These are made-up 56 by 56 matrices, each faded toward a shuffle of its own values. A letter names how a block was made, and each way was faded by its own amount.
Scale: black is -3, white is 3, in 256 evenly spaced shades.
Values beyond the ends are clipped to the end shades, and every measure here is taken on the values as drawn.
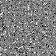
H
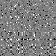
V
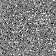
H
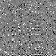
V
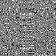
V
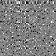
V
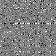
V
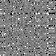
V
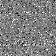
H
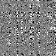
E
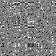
V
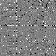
V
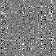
E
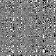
E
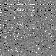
V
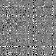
E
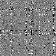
E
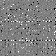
V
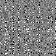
E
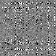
E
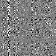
E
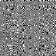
E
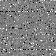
H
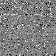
H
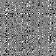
E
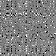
V
